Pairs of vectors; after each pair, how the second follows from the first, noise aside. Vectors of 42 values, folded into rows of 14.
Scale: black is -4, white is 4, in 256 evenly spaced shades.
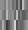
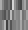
reversed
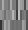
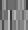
reversed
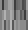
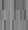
shrunk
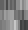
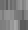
shrunk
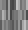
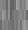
shrunk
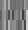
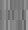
shrunk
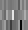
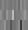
shrunk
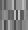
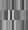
reversed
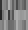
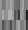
reversed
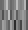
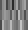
reversed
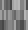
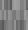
shrunk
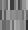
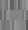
shrunk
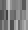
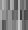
reversed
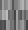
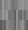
shrunk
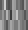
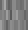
shrunk
